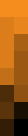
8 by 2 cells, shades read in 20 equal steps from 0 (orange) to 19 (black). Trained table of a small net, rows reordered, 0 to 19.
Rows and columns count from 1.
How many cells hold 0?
2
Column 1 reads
0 2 2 2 4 13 12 15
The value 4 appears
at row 5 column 1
